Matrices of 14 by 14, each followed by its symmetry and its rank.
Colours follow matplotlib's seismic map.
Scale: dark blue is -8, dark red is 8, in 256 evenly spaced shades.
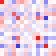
symmetric, rank three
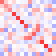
symmetric, full rank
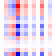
neither, rank one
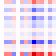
neither, rank one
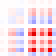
symmetric, rank one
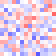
neither, full rank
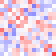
symmetric, full rank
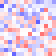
neither, full rank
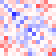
symmetric, full rank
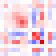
symmetric, rank three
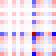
symmetric, rank one
